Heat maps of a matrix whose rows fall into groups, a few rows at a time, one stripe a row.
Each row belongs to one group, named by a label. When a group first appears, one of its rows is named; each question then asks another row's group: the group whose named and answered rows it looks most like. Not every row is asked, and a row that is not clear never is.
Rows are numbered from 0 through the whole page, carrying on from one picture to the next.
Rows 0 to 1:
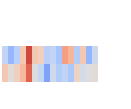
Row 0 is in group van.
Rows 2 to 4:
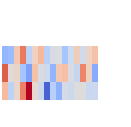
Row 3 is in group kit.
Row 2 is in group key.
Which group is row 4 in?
van
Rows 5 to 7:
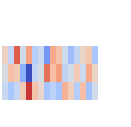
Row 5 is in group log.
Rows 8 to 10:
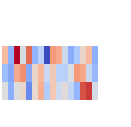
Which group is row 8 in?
log
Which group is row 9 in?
key
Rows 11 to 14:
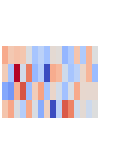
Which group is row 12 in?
log
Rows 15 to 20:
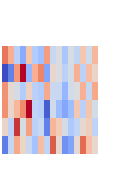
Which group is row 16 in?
key
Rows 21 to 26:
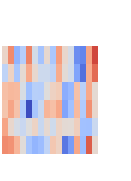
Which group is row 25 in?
kit
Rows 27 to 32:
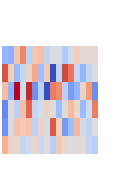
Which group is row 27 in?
key
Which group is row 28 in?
kit
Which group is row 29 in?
log
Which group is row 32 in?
kit
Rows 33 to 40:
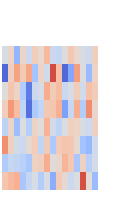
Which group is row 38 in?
kit
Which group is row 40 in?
kit
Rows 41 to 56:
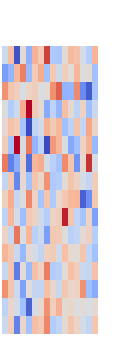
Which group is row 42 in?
key
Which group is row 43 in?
kit
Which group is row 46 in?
log
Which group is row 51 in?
log
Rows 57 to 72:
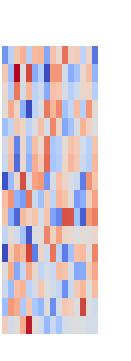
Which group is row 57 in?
key
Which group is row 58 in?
log
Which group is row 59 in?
log
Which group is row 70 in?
key
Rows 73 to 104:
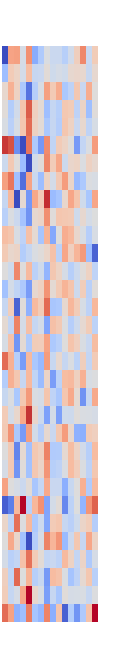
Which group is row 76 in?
van
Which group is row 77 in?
van
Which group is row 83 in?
kit
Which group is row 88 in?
log
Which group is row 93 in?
van
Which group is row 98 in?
key
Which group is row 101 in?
van
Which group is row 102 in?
log
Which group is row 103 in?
van
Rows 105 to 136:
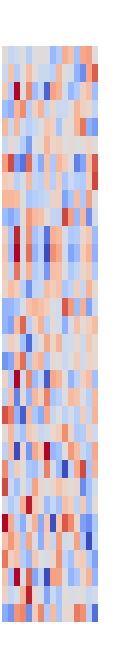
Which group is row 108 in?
key
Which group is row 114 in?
van
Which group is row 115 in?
log
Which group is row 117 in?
log
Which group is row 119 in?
van
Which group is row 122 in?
key
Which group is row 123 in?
log
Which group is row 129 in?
kit
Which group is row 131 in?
kit
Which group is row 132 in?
kit
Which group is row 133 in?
kit
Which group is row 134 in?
log
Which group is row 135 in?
van
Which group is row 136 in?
key
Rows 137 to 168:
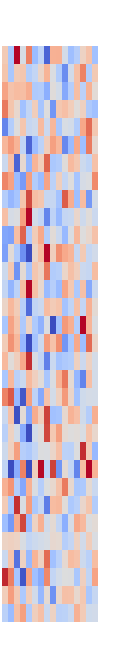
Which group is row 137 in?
log
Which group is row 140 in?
kit
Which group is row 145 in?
van
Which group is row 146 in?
van
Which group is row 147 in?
key
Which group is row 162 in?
log
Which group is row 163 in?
key
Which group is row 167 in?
kit
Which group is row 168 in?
key
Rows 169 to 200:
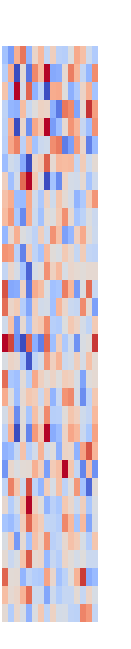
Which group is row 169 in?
key
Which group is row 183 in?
kit
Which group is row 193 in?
kit
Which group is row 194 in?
van
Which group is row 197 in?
van
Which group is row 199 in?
van
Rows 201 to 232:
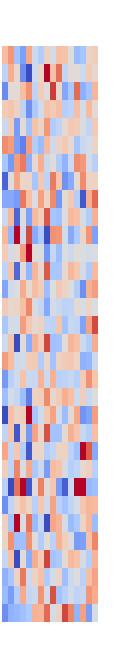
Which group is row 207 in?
key
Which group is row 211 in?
log
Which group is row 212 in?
van
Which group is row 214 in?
key
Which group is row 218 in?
kit
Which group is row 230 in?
key
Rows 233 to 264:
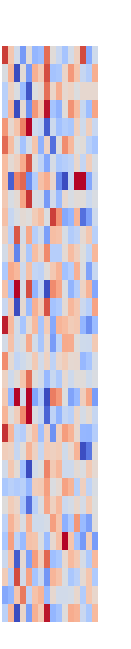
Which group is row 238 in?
kit
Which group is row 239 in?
van
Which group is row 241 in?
van
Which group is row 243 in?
log
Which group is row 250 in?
kit
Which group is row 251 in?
van
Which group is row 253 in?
van
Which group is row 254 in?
kit
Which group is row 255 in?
kit
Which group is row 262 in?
log
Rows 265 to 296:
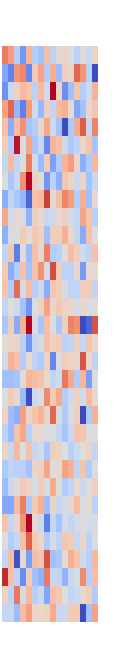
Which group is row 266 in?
key
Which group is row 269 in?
key
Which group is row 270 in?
log
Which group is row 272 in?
van
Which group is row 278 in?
log
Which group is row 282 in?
kit
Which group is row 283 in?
van
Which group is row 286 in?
key
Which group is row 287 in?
log
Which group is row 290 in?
key
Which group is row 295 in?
log
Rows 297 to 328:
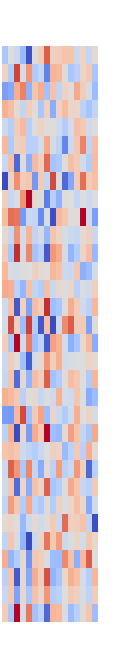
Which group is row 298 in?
log
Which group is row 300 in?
kit
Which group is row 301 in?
key
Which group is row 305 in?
van
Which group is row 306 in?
kit
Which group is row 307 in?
log
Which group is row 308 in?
log
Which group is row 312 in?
kit
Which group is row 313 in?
log
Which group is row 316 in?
kit
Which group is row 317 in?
key
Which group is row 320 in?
kit
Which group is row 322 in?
kit
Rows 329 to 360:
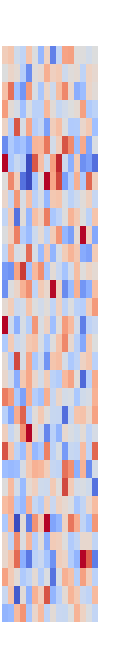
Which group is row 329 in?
kit
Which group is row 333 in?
log
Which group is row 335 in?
kit
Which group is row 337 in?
log
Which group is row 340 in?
kit
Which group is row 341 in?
key
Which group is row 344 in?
kit
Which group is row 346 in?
log
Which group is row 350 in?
van
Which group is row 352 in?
van
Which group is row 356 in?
log
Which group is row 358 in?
kit
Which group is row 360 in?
key
